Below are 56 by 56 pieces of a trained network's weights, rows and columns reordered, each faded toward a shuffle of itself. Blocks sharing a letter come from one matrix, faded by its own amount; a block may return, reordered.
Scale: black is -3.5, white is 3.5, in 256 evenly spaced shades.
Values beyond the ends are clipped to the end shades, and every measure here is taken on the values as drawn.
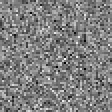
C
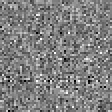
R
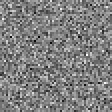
C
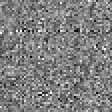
R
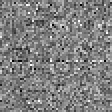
R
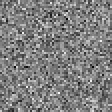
C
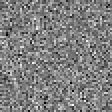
C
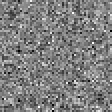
R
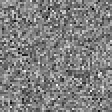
C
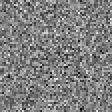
C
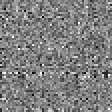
R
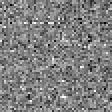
R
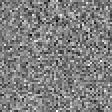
C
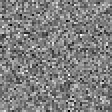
C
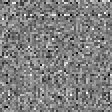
R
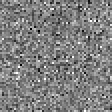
R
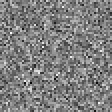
C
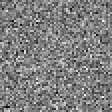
C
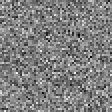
C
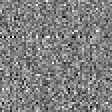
R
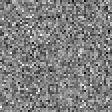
R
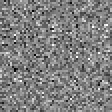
R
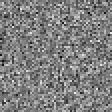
C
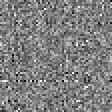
R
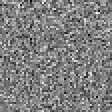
C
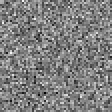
C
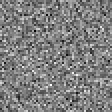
C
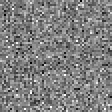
R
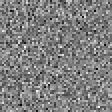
C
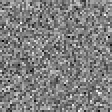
C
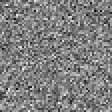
C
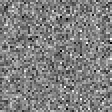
R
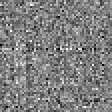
R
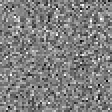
R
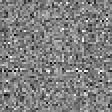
R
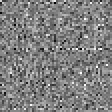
R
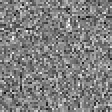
C
